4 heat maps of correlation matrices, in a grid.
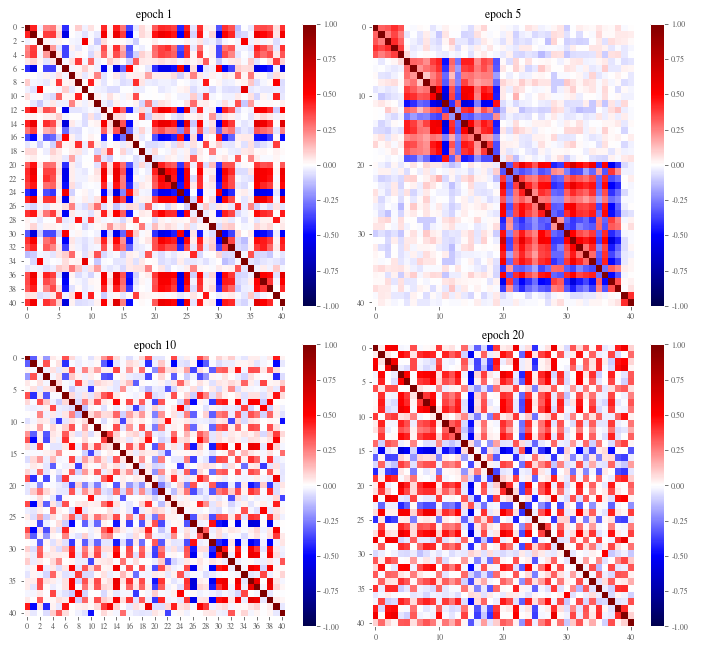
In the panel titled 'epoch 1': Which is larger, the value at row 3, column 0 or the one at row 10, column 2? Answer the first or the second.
the first
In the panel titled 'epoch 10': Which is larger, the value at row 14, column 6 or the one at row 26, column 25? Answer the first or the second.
the first
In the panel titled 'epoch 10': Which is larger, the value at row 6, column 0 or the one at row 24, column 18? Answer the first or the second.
the first
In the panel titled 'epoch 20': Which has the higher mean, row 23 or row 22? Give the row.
22
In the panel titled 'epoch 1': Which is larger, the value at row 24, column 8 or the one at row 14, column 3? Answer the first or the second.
the second
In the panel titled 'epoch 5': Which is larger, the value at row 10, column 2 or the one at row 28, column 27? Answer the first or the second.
the first
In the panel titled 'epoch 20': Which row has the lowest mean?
15
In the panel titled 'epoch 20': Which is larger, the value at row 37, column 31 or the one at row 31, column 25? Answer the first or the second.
the first
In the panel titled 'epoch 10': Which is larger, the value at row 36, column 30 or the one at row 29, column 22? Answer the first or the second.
the first
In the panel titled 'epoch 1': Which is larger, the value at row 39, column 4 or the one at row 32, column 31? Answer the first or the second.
the second
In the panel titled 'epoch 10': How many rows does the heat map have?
41
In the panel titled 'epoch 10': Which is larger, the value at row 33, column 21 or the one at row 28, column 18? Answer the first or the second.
the first
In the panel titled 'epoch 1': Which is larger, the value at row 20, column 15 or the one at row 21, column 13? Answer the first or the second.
the first
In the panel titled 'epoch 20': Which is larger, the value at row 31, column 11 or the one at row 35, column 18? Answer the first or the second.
the first
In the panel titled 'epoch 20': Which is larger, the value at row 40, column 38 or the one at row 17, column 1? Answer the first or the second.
the second
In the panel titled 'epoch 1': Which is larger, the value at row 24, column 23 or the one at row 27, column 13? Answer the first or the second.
the second
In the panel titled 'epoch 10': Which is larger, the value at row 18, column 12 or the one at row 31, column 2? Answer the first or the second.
the second
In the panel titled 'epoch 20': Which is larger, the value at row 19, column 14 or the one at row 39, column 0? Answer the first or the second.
the second
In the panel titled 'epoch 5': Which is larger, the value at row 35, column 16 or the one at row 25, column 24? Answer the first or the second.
the second
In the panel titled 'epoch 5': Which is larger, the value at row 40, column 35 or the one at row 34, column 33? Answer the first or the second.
the second
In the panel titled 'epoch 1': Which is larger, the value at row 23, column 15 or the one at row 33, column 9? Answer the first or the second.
the first
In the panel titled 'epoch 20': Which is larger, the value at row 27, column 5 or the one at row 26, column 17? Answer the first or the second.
the first
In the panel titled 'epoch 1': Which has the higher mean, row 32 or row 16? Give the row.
32
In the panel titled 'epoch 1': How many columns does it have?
41
